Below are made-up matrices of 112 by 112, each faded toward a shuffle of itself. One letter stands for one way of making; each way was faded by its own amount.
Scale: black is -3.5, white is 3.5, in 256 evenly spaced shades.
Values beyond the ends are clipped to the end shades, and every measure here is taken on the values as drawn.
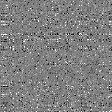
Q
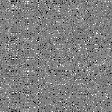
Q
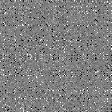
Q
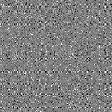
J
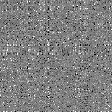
Q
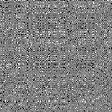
J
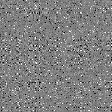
Q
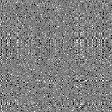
J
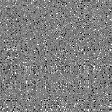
Q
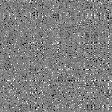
Q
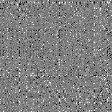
Q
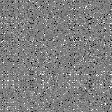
Q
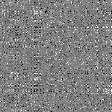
Q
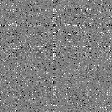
Q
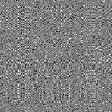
J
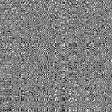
J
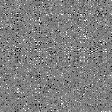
Q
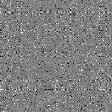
Q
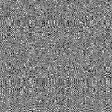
J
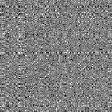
J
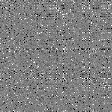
Q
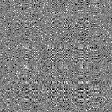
J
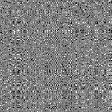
J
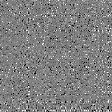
Q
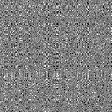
J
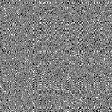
J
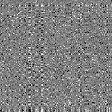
J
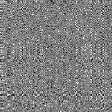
J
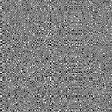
J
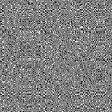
J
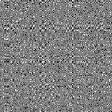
J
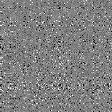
Q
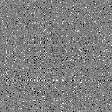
Q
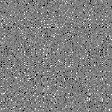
Q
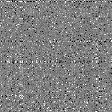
Q
